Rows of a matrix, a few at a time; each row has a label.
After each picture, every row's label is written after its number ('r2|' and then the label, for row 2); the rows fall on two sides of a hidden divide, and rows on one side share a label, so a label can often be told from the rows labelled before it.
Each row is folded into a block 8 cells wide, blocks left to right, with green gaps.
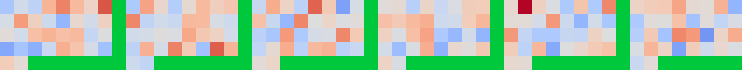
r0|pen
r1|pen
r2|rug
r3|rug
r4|rug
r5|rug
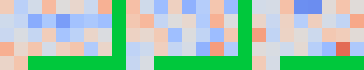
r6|rug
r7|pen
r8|pen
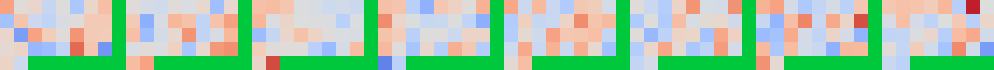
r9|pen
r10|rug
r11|rug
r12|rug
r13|pen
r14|rug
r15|rug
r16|pen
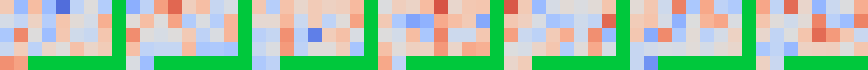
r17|pen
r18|rug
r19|pen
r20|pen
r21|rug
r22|pen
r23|pen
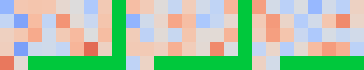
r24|pen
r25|rug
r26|pen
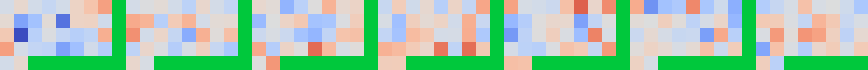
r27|rug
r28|pen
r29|rug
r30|rug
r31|rug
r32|rug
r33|pen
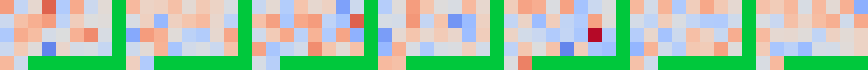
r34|pen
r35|pen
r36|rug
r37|pen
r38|rug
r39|pen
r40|pen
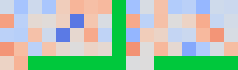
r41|rug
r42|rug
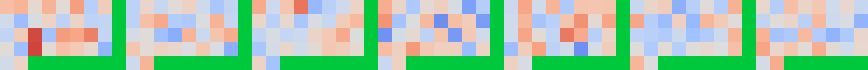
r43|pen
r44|rug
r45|pen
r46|rug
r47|pen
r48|rug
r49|rug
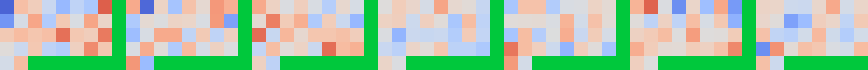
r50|pen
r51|pen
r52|pen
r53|rug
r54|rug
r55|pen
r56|pen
